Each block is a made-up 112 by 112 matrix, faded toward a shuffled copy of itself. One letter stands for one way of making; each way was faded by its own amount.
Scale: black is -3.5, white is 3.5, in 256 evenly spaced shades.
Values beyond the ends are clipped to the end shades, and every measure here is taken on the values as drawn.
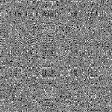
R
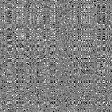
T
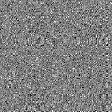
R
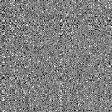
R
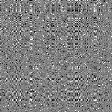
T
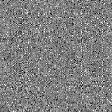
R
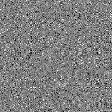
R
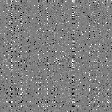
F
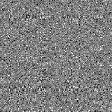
R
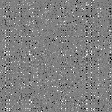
F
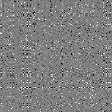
F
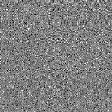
R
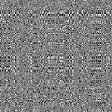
T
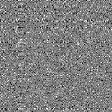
R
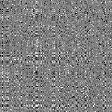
T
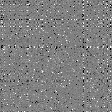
F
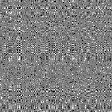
T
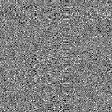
R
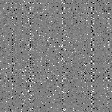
F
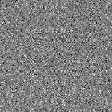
R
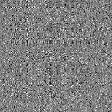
R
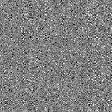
R
